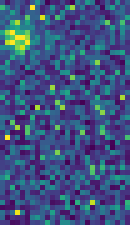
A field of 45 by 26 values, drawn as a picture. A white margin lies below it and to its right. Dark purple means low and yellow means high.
Grain: fine. Ninth with the highest average: top left. Histogram: skewed, a long tail of high values. Bumps: one, in the top left. Stripes: none.
